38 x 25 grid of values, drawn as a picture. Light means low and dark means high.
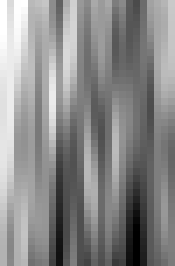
The field climbs toward the bottom right. The histogram is bell-shaped. The ninth with the lowest average is the top left. The bottom right is the ninth with the highest average.
